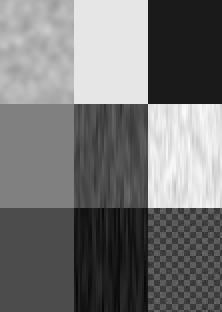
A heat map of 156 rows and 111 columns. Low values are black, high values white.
The table splits into 3 rows of 3 panels. Panel 1,1: high, blotchy, faint in contrast. Panel 1,2: very high, flat. Panel 1,3: very low, flat. Panel 2,1: middling, flat. Panel 2,2: low, streaked downward, faint in contrast. Panel 2,3: very high, streaked downward, faint in contrast. Panel 3,1: low, flat. Panel 3,2: very low, streaked downward, faint in contrast. Panel 3,3: low, checkered.
